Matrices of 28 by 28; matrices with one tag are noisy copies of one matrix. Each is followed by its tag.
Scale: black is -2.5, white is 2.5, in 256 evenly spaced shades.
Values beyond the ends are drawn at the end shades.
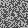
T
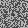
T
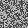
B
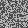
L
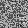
L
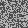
L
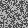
B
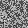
B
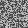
L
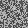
B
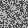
B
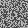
T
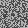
T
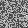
L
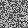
L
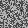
B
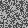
B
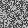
B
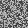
B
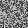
B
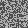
L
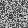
L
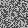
T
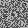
T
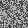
B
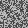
B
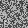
B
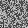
B
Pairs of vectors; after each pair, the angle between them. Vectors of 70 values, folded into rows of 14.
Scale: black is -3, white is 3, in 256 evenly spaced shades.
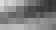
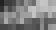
nearly opposite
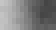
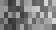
partly opposed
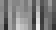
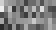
orthogonal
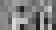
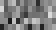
orthogonal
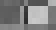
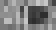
nearly opposite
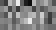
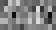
partly aligned
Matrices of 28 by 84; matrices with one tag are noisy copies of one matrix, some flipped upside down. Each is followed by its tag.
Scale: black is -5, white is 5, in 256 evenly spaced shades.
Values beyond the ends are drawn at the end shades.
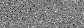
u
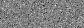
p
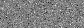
p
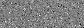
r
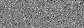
r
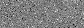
u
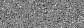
p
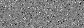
r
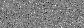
p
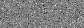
p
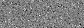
r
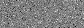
u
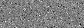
r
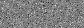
p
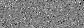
r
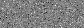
p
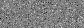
p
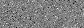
u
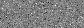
p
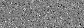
r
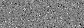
r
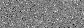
u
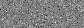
p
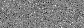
p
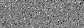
r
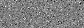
r
